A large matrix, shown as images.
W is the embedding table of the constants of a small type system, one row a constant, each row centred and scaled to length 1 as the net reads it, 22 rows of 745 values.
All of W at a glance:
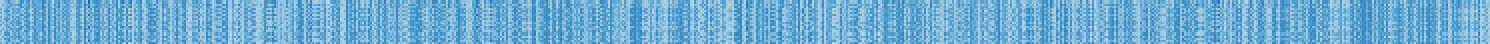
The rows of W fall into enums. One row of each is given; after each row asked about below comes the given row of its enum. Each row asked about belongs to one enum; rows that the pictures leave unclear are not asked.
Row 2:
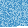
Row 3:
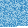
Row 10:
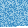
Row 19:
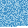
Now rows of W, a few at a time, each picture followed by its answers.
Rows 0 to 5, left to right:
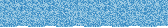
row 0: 3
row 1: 3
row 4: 10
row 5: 19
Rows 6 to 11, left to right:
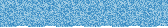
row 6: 10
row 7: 3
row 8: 10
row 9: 19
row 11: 2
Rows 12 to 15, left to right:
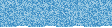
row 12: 10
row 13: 3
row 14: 2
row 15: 10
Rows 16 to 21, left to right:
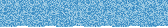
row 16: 19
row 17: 19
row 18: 2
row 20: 3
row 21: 10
